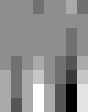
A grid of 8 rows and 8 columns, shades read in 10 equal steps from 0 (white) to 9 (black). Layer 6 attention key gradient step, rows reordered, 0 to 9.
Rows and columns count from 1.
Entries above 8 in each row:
0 0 0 0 0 0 1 1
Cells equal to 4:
31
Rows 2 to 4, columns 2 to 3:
4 4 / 4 4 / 4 4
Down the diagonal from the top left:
4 4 4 4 4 5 9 1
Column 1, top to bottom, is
4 4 4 4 4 3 3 3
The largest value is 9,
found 2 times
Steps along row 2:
same same same same same same same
